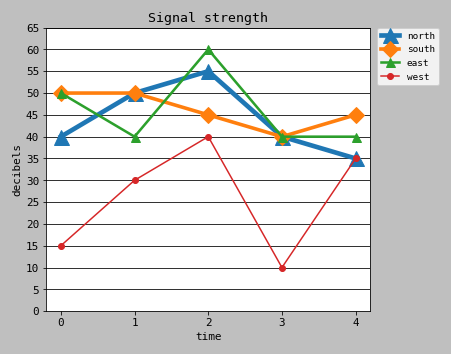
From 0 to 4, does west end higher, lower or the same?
higher
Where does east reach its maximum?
2
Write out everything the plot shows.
Title: Signal strength
x-axis: time, ticks 0 1 2 3 4
y-axis: decibels, ticks 0 5 10 15 20 25 30 35 40 45 50 55 60 65
Legend: north, south, east, west
Values:
north: 40 50 55 40 35
south: 50 50 45 40 45
east: 50 40 60 40 40
west: 15 30 40 10 35
